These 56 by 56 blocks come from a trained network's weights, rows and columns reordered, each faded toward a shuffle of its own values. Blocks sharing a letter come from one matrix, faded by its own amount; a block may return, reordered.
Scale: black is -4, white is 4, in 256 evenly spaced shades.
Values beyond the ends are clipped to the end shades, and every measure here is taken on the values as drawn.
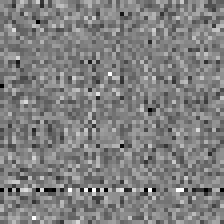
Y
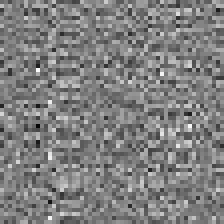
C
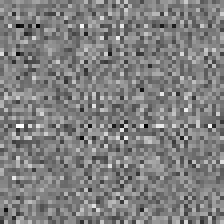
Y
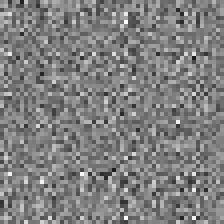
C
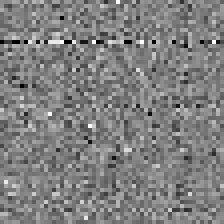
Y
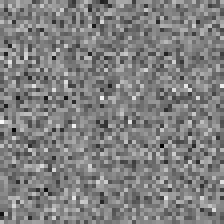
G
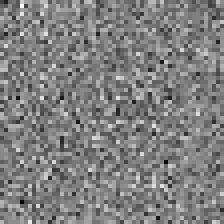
G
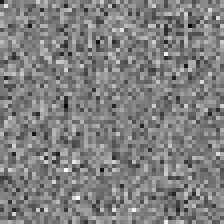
G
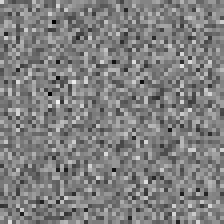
G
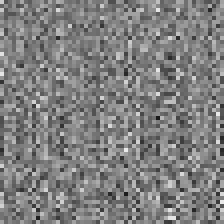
C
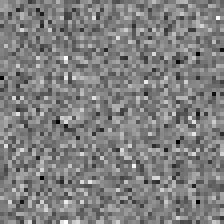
G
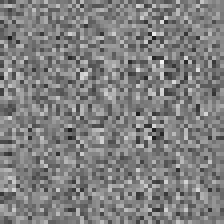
C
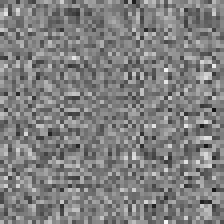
C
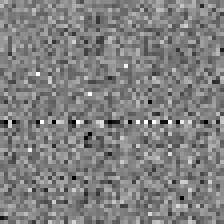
Y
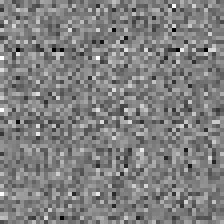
Y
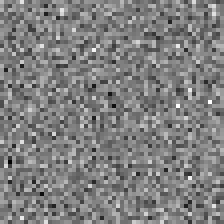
G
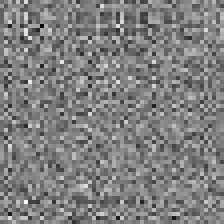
C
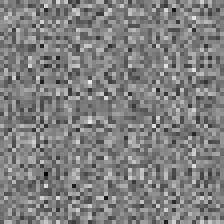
C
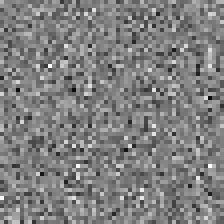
G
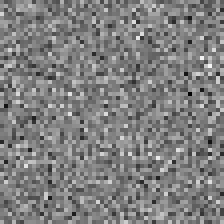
G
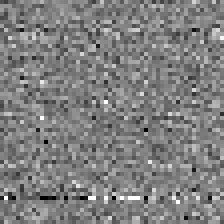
Y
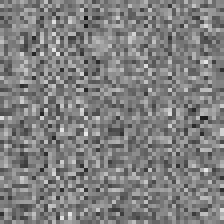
C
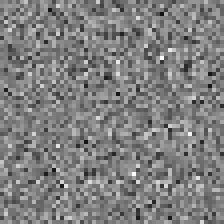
G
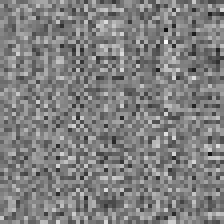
C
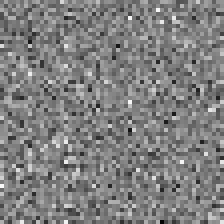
G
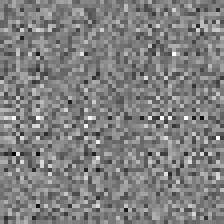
Y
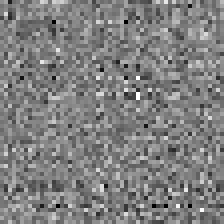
Y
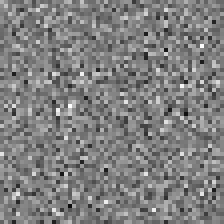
G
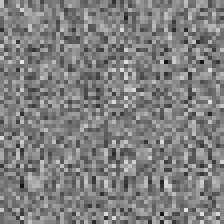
C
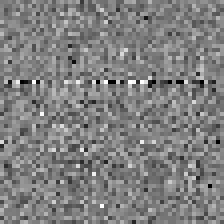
Y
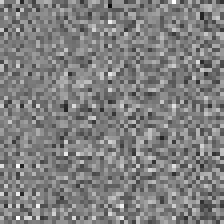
C
